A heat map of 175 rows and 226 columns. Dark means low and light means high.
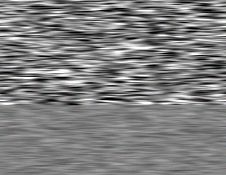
The grain runs across in streaks. On average the colour sits 50% of the way up the scale. A horizontal seam about 60% of the way down splits the table, and the bottom part is calmer. The halves do not mirror each other. No overall slope runs across the table.
